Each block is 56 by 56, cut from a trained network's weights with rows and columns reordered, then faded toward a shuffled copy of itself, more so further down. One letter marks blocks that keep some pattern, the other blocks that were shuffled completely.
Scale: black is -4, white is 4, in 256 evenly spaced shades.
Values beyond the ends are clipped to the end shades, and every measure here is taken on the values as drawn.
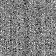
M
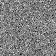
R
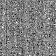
M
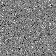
R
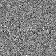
M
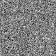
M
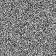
R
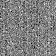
M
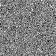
R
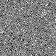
R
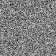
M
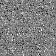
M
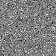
R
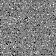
M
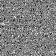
M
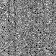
M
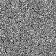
M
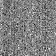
M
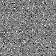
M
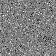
R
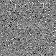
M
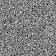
R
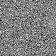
R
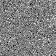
R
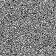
R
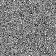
R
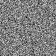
R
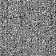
M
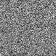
R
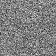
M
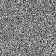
M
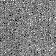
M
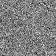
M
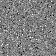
R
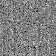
M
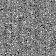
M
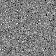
R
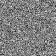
M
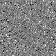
R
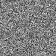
R
